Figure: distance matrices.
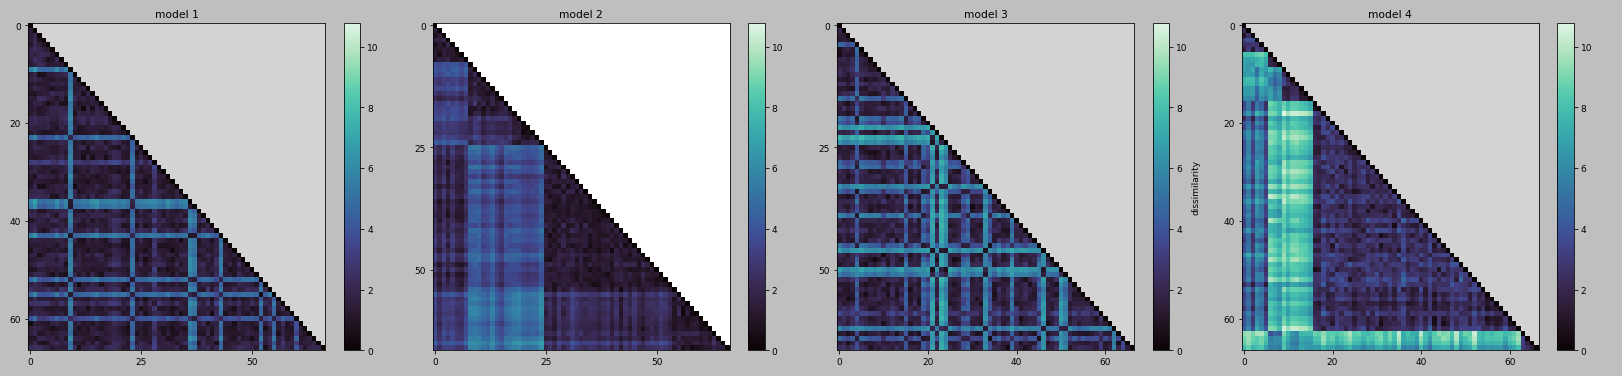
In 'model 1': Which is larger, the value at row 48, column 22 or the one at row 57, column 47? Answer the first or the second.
the second
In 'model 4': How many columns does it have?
67
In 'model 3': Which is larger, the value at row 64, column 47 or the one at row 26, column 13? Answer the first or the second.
the first
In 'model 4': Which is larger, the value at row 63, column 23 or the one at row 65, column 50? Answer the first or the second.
the first
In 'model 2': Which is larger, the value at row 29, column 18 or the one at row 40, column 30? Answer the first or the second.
the first
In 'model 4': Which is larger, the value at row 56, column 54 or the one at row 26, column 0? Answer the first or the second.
the second
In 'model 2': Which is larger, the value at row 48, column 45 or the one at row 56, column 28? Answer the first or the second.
the second
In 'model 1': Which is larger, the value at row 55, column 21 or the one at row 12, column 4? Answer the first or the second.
the first
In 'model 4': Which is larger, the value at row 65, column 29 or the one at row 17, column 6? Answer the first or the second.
the second
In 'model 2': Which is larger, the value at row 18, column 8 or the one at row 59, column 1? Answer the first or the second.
the second
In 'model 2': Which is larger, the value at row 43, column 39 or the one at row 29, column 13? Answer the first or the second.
the second
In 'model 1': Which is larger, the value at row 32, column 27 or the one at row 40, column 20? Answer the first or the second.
the second
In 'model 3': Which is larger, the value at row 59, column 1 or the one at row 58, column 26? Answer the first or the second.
the first
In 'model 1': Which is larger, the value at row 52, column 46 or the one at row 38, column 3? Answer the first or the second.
the first
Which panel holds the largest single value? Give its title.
model 4
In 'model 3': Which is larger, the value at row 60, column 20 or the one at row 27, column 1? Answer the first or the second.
the first
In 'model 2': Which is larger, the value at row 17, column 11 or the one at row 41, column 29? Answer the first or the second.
the second
